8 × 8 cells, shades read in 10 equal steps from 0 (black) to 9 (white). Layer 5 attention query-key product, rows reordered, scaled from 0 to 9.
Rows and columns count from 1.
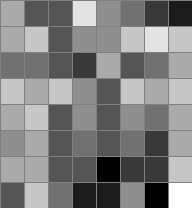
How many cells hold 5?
8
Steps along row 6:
up down up down up down up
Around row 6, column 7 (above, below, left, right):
4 2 4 6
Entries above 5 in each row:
2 5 2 6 3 2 3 2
